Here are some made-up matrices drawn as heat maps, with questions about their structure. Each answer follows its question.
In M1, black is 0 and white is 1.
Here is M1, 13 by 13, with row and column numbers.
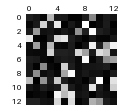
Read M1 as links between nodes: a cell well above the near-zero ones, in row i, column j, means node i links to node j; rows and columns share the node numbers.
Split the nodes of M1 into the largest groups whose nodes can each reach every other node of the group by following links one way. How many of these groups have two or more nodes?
1
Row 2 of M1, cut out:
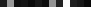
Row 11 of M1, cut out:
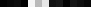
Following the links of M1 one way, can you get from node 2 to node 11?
yes
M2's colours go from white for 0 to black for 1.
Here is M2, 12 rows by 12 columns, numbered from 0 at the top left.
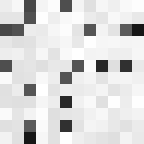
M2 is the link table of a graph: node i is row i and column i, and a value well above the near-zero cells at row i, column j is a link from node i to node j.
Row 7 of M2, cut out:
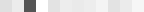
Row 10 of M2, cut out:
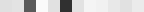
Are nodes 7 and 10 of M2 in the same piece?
yes
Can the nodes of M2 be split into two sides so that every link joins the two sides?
yes
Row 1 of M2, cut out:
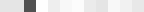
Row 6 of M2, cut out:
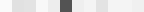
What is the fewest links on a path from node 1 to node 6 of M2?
4
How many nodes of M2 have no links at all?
3
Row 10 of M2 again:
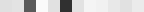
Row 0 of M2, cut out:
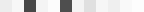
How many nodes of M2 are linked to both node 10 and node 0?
2
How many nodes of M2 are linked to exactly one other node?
5
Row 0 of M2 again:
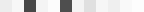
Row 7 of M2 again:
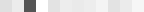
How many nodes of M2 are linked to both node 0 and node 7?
1
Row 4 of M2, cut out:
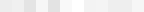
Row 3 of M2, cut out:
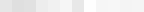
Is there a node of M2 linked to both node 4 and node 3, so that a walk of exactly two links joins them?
no
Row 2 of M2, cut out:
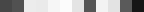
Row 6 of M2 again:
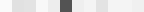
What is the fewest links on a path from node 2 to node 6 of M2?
3
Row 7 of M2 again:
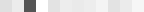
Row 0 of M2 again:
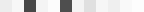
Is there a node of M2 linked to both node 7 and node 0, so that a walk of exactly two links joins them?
yes
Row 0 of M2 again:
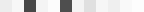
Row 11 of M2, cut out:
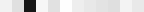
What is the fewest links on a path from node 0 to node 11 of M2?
2
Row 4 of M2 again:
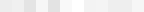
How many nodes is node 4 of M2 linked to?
0
